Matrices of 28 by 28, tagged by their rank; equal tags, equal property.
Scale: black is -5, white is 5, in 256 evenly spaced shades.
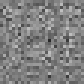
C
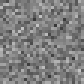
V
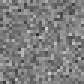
V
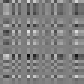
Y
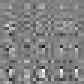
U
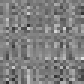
U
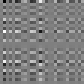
Y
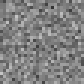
V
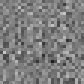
C
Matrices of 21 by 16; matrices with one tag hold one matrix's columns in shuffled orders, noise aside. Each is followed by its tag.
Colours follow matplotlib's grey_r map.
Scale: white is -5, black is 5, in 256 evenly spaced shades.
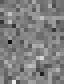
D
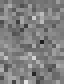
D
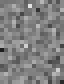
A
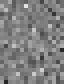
A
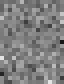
D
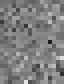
D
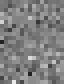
D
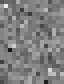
A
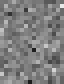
A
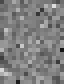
A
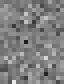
D
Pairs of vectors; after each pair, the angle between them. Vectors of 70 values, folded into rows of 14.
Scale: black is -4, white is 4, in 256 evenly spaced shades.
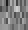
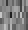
partly aligned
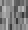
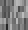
nearly opposite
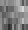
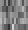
partly aligned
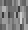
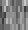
orthogonal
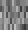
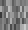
nearly opposite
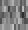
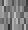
orthogonal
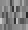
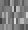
nearly opposite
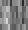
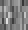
partly aligned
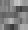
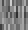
orthogonal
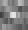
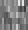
partly aligned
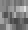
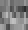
nearly opposite
